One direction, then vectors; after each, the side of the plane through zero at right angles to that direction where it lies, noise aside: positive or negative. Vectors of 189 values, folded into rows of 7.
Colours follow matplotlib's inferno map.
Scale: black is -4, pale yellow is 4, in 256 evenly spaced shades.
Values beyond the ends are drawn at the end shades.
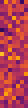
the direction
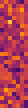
positive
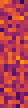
positive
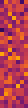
positive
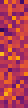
positive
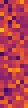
negative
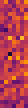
positive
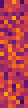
positive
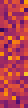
positive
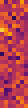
negative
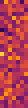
positive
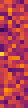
positive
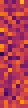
negative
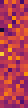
positive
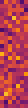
positive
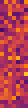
positive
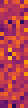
positive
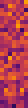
positive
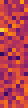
negative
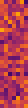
negative
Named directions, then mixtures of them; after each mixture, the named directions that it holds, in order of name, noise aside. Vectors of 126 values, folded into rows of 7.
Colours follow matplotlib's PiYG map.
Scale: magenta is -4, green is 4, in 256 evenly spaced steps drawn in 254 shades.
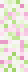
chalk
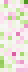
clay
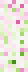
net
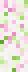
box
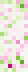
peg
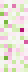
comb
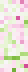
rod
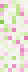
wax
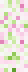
chalk, rod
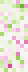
peg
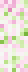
box, net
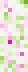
box, chalk, rod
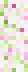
comb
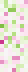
box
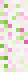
comb, wax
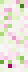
chalk, peg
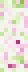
peg, wax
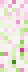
net
